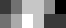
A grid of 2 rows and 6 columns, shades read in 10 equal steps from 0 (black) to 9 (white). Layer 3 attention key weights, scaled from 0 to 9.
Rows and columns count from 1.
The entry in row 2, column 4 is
7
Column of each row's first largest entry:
3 3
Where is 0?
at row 1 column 6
